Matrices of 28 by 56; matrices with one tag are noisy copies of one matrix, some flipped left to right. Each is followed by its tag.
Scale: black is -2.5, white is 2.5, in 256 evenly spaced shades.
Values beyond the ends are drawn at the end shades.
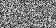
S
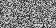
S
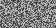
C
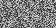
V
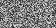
S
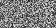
S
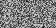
S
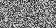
S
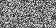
S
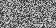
S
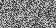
V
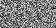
C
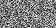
V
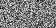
C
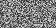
S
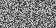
C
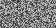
C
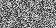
V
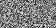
S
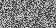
V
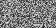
S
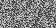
V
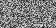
S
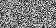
S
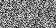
V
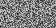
C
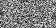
S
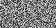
C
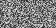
S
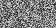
V
